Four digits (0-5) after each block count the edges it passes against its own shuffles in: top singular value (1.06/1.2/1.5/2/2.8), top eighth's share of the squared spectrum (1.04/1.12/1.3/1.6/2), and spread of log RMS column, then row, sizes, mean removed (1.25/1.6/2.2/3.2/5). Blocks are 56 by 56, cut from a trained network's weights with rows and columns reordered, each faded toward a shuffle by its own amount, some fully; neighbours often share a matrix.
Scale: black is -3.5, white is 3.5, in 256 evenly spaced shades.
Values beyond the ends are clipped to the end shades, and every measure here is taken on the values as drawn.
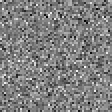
1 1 0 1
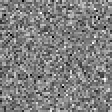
0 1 0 0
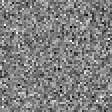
0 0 0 0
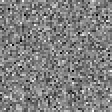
0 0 0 0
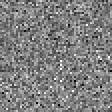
0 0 0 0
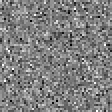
0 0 0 0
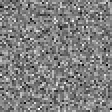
0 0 0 0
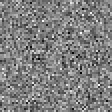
2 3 1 1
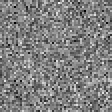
0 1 0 0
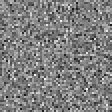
1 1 0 0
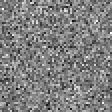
1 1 0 0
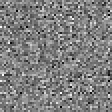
3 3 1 2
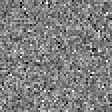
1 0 0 0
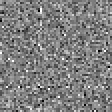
2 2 1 1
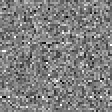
2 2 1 1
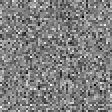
3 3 1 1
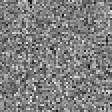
3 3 1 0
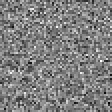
1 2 0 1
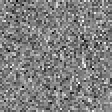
1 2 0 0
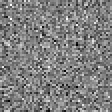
2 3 1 2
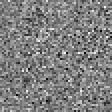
2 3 1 1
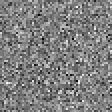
2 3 1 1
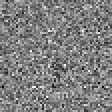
2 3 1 1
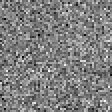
2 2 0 0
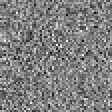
3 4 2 1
